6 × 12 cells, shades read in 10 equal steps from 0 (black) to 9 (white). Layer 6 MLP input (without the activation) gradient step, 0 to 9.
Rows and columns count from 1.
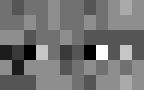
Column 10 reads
5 5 3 3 5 5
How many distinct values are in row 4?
7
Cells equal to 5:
25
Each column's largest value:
5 5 5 7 5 5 4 5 9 5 7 5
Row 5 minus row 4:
4 -1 5 -2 1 1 1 5 -5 2 -3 2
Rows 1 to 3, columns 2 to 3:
3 4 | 4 5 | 5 3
